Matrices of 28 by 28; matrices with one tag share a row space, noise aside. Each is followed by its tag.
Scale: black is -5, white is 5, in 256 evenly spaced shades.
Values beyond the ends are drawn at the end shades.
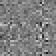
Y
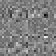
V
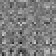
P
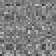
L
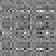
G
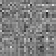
G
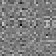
P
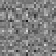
V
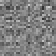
L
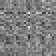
L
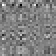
P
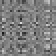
P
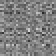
L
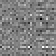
G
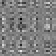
P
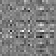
G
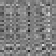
L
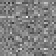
V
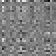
P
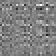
G
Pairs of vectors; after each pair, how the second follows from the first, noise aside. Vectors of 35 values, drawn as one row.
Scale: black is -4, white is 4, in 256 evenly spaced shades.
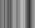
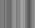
shrunk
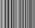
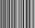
reversed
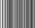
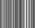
wrapped around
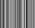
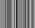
wrapped around
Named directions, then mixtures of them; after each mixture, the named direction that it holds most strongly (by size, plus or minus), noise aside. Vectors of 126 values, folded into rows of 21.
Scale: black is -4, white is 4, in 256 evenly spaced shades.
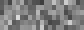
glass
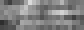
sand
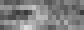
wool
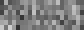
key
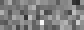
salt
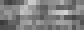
sand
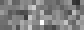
salt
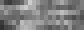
sand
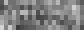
key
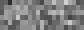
glass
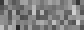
key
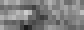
wool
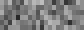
glass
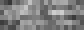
sand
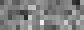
salt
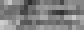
sand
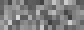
glass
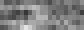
wool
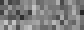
key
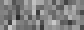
glass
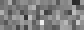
salt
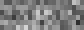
salt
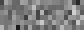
salt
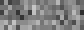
key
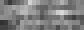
sand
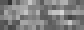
sand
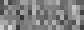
key
